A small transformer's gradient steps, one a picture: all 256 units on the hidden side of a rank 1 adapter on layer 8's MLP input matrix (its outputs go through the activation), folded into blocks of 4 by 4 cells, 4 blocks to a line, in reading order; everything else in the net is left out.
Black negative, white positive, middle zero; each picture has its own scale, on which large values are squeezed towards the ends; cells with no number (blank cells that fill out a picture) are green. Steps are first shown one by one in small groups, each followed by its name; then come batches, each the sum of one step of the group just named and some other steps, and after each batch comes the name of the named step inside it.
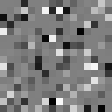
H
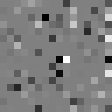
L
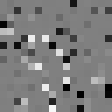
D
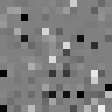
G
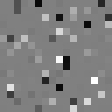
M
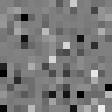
G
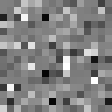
L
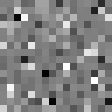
H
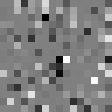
L
